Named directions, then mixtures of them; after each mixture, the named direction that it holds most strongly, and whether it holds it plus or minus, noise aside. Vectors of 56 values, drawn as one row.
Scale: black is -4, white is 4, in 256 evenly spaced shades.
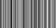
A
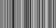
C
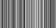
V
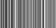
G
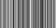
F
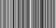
F, plus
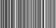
G, plus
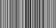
V, minus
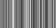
C, minus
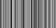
A, plus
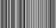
V, plus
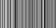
G, minus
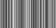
C, minus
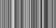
C, minus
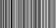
G, plus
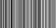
G, plus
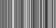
C, minus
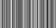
A, minus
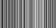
V, plus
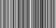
F, plus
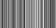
V, plus
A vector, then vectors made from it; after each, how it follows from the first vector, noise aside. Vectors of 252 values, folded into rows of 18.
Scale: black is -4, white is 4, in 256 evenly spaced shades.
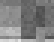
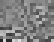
sign-scrambled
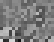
sign-scrambled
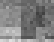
copied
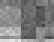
copied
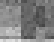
copied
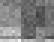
copied
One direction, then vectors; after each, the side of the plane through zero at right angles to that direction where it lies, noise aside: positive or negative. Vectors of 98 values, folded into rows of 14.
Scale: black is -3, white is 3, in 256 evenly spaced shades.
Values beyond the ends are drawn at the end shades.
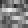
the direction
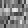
positive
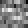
positive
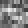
positive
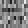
negative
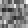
negative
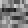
negative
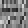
negative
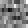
negative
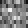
positive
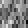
negative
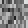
negative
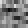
negative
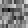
negative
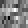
positive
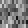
negative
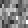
positive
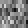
negative
